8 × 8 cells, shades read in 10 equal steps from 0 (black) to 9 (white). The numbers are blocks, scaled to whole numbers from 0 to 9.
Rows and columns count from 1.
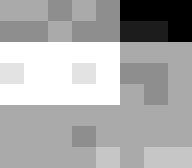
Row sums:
28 28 63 59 62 48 47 51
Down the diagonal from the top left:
6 5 9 8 9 6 6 7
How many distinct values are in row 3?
2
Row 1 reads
6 6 5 6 5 0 0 0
